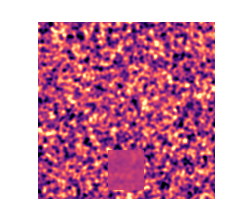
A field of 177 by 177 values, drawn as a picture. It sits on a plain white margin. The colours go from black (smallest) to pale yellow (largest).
Slope: none. Odd patch: calmer, in the bottom middle. Calmest part: bottom middle. Odd rows or columns: none. Average level on the scale: 50%. Stripes: none. Seam: none. Mirror symmetry: none.
